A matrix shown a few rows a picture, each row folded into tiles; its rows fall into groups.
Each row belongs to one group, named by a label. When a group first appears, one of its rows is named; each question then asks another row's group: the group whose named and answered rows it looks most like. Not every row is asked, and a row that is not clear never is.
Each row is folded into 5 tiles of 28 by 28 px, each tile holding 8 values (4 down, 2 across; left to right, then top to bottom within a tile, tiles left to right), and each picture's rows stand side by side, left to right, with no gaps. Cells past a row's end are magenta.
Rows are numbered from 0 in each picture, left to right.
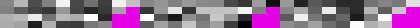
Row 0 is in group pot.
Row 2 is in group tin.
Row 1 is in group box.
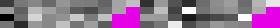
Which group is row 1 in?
tin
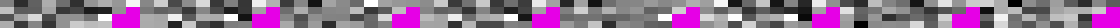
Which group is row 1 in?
pot
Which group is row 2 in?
tin
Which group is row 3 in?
pot
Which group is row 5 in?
pot
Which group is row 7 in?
box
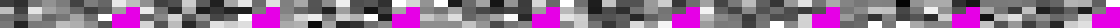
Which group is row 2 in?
pot
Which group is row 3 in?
pot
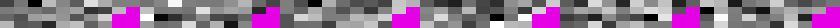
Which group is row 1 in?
box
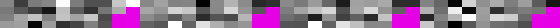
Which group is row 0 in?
pot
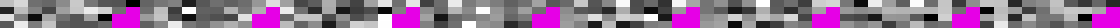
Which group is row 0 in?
box
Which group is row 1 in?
tin
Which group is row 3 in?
box
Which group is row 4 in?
pot
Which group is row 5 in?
pot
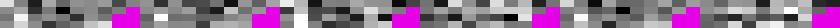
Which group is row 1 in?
tin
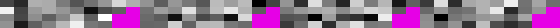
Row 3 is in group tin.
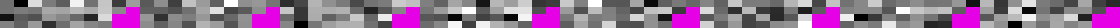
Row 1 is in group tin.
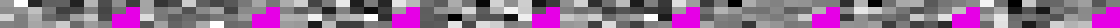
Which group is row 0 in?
pot
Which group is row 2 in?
pot
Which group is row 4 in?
pot
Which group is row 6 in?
tin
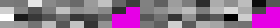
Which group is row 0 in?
box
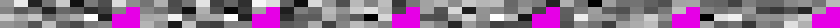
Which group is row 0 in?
pot
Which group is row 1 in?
pot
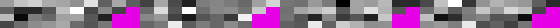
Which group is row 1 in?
tin
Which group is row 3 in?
box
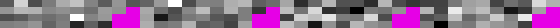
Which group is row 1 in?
box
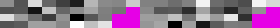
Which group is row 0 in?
tin
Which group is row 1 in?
pot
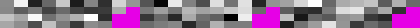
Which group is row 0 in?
pot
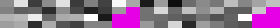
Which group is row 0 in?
pot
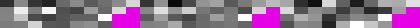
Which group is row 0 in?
tin
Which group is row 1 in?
tin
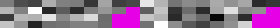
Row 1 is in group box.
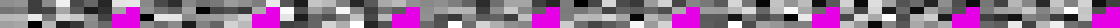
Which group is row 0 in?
pot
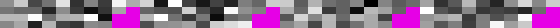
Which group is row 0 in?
pot
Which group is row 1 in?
tin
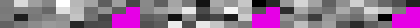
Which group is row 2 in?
box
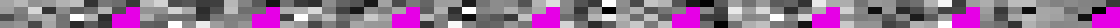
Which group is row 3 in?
tin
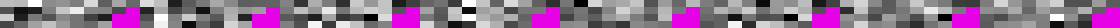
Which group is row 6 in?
box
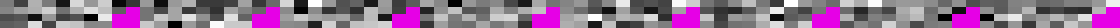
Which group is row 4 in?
pot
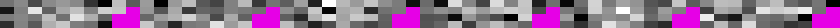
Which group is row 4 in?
box
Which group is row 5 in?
box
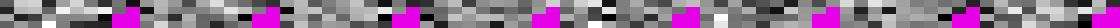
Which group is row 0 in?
box
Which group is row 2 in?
box
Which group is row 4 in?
tin
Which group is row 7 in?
box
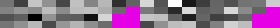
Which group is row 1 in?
tin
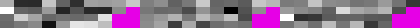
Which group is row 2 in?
box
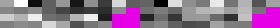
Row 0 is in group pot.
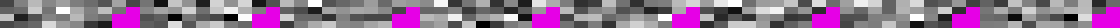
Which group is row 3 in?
pot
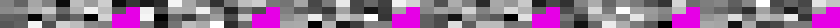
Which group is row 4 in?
box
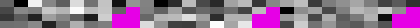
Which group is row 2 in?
box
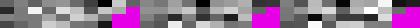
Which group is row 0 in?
box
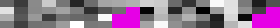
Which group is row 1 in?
box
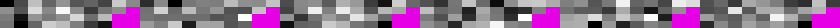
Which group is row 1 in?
tin
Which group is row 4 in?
pot
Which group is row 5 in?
box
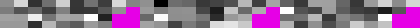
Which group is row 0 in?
pot
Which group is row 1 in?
tin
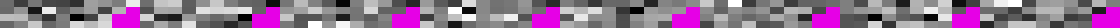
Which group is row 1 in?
box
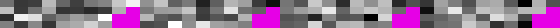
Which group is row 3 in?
box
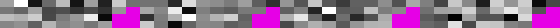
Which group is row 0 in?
pot
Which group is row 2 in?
tin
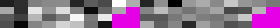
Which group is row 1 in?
tin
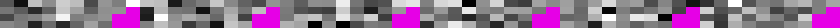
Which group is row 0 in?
pot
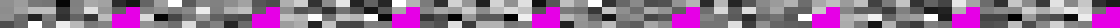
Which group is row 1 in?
box
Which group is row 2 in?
pot
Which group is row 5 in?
tin
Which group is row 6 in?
pot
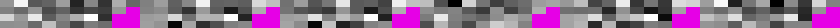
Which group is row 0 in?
pot
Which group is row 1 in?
pot
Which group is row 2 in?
pot
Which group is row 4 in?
pot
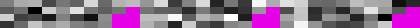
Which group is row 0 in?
tin
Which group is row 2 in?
box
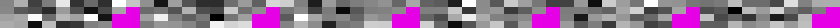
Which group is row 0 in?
pot
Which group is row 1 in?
tin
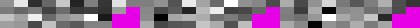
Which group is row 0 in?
pot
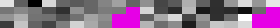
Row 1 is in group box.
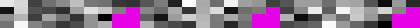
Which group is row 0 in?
box
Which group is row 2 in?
box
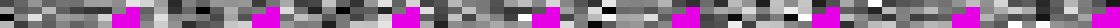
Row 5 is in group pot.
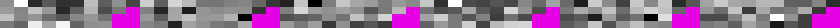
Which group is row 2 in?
tin
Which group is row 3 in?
tin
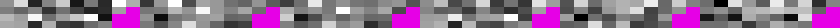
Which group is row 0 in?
pot
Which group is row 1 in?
box
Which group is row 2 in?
box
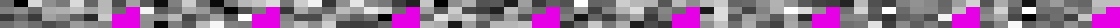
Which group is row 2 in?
box
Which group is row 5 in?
box
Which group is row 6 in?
tin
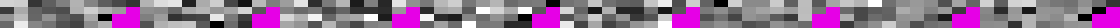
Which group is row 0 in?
box
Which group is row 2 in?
pot
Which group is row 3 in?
box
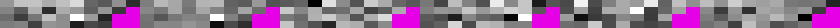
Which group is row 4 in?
tin
